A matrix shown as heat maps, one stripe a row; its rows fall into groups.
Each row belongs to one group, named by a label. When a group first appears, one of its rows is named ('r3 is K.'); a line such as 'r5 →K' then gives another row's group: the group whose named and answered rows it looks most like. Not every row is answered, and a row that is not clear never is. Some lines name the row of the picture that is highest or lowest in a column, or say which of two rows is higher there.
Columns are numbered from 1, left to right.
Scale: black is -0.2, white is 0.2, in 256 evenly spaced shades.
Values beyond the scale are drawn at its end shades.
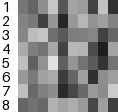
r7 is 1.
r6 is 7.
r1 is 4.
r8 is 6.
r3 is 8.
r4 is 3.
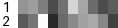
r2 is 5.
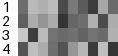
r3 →1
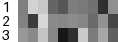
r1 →8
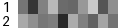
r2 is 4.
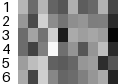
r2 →5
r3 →4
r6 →5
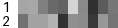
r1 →3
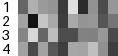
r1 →8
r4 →5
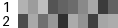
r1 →8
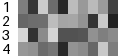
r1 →5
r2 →6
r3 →1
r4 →4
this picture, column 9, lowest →3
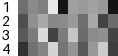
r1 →4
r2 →8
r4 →6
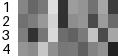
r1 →4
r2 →4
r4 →5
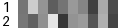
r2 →4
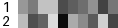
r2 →4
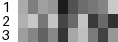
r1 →1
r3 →3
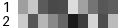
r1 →3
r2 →1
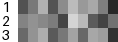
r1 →5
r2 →3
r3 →5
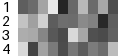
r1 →4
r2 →8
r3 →3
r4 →1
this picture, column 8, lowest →3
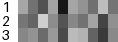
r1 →4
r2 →8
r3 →3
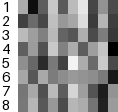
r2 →6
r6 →5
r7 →3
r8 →3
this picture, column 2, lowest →1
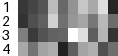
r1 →6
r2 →6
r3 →6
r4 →1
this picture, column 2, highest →4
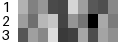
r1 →3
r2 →7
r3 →7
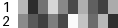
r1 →1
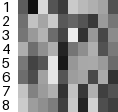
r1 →5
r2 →7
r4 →1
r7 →8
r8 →8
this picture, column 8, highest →8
